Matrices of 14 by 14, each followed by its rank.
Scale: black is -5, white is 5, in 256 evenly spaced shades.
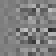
two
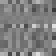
two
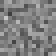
full rank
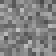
full rank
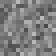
full rank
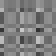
one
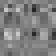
two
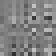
two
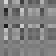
one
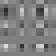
one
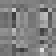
two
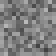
full rank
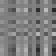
one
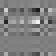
one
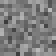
full rank
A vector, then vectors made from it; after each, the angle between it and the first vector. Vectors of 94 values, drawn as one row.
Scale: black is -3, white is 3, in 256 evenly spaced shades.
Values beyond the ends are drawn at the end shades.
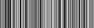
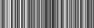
nearly opposite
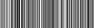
nearly opposite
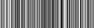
nearly opposite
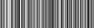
nearly opposite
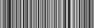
partly aligned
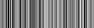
partly aligned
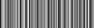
partly aligned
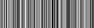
partly opposed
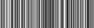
nearly opposite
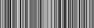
nearly parallel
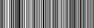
partly opposed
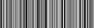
orthogonal
